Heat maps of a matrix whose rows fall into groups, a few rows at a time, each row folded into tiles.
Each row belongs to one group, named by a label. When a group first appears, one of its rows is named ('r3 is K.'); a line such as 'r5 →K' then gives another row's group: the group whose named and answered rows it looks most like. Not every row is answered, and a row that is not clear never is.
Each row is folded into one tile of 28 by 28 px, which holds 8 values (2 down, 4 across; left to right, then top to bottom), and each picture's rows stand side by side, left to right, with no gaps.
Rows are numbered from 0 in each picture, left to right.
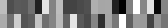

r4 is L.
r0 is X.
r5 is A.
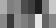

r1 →L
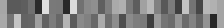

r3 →A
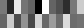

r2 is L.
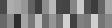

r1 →L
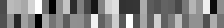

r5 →X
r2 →A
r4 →X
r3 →L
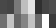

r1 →X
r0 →L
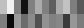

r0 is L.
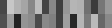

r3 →L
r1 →A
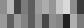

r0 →A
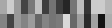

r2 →L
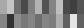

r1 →A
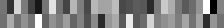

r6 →X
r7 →A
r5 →L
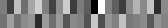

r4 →L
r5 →A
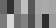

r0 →L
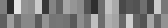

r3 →L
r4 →X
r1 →A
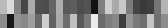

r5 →L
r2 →X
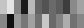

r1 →X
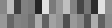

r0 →A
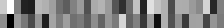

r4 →L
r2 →L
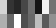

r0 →X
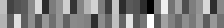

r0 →X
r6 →A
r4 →X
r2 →A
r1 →A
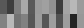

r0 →L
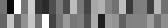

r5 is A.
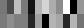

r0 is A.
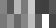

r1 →X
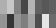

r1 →X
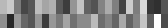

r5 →X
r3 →L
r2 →L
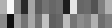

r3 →L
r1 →X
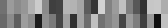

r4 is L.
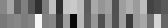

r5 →X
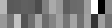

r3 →A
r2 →X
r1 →L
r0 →X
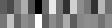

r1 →L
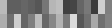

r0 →X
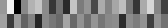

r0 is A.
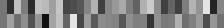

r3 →A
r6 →L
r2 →X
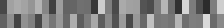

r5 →L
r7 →L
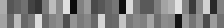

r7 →A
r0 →X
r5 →L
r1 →L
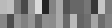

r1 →A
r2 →X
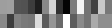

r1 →L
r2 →L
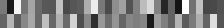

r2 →X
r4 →A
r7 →X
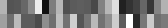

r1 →A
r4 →X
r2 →X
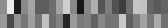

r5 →X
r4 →L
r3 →A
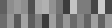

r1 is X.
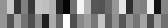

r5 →A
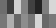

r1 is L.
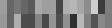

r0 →X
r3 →A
